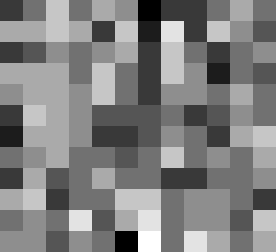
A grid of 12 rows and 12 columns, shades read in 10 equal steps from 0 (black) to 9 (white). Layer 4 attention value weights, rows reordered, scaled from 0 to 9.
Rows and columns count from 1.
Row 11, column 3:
4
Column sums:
45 66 61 58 53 51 45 59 48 48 55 56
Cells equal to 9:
1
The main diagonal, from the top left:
2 6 5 4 7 3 3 7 2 5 3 6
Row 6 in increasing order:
2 2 3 3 3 3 4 4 5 5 6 7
